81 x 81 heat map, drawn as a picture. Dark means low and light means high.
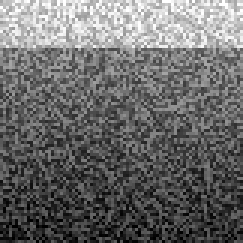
Slope: up to the top. Seam: horizontal, 20% of the way down, the top part higher. Stripes: none.
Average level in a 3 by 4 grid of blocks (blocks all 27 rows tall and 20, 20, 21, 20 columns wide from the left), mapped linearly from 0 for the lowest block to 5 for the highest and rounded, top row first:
5555 | 2122 | 0000
